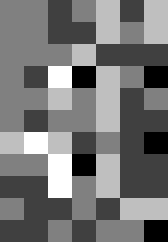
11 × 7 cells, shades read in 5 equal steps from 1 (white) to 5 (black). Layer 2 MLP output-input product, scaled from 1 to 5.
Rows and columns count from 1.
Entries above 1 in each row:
7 7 7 6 7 7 6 6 6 7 7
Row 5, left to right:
3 3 2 3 2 4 3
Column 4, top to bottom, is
3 4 2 5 3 3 4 5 3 3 4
